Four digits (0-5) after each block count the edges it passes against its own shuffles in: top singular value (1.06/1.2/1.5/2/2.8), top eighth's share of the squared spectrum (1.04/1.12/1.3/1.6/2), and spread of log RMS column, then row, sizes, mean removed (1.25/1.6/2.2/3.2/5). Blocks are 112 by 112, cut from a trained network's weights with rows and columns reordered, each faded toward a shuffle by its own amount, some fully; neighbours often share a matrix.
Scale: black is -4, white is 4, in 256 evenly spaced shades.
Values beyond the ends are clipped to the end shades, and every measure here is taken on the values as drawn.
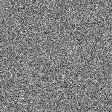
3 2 0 0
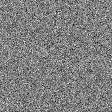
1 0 0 0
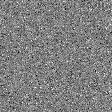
2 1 0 0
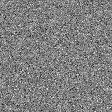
2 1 0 0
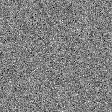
2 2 0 1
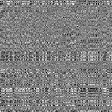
5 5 2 4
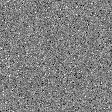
0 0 0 0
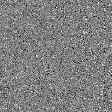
3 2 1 0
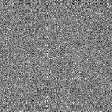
4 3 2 2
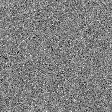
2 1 0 0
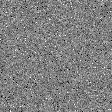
0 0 0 0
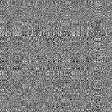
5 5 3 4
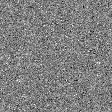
1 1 0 0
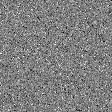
0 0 0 0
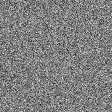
1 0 0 0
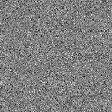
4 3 1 2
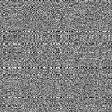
5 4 2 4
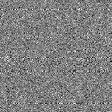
4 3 0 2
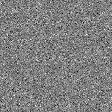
3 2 0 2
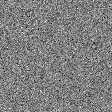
0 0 0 0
